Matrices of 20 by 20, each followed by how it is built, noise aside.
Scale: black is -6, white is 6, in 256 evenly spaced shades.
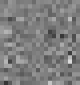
low rank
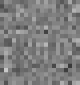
low rank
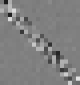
banded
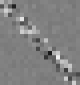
banded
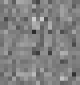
low rank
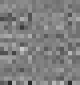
low rank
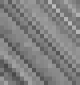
Toeplitz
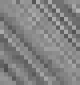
Toeplitz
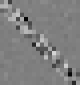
banded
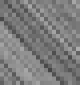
Toeplitz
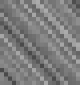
Toeplitz
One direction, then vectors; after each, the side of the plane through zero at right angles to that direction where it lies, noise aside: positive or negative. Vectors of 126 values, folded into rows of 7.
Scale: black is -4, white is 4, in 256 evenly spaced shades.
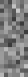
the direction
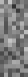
negative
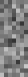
positive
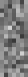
positive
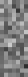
negative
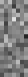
negative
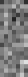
positive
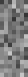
positive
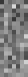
positive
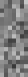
positive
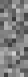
positive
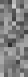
positive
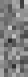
positive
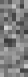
positive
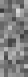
positive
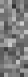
negative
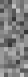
positive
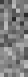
positive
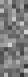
negative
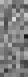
negative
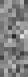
negative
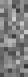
negative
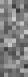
negative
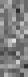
negative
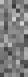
negative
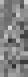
positive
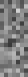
positive
